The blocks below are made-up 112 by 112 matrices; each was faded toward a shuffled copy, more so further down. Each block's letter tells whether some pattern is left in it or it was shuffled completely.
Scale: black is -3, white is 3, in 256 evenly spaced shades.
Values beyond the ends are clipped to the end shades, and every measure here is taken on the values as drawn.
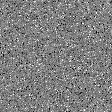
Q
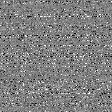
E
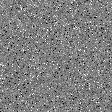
Q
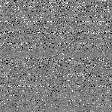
E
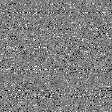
E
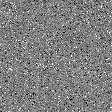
Q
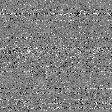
E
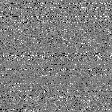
E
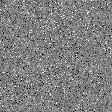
Q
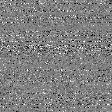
E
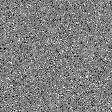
Q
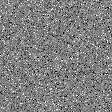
Q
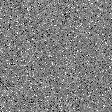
Q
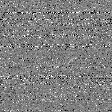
E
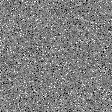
Q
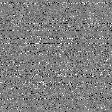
E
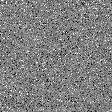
Q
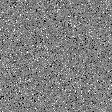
Q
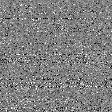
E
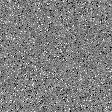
Q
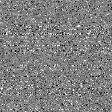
E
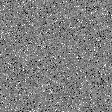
Q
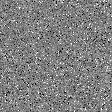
Q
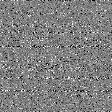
E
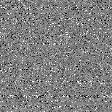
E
